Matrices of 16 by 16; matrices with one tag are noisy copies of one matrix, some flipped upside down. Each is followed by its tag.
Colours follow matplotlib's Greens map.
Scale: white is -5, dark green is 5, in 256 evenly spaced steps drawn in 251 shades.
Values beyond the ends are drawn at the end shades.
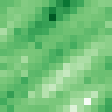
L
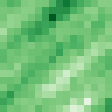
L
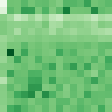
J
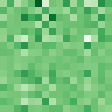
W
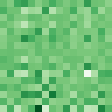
W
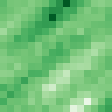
L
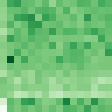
J
